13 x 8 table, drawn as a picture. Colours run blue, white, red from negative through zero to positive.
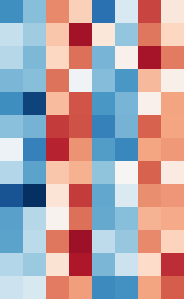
On average the colour sits 50% of the way up the scale. Stripes running up and down repeat 2 times from left to right. The middle left is the ninth with the lowest average.
